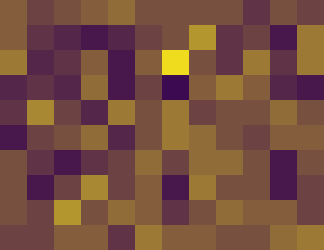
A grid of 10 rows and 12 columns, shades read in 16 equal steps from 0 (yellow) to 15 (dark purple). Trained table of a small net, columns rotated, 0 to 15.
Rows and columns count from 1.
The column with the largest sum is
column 2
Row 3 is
7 13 12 9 14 9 0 10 12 7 12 7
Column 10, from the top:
12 11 7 9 10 11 10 10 9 10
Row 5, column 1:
12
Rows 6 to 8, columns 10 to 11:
11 9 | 10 14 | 10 14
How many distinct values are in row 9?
6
